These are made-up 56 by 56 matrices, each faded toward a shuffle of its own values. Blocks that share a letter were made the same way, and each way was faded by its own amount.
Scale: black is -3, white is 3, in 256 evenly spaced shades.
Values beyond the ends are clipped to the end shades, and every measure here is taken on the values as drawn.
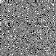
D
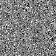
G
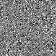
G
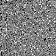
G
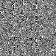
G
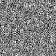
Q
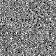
Q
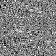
Q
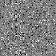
D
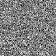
Q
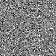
Q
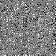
D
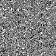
G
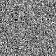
Q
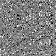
D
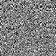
Q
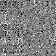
D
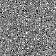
G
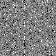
G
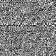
Q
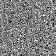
G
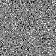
D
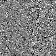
G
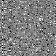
D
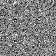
Q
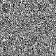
Q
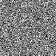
Q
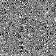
G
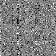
D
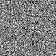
Q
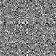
D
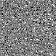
D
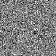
Q
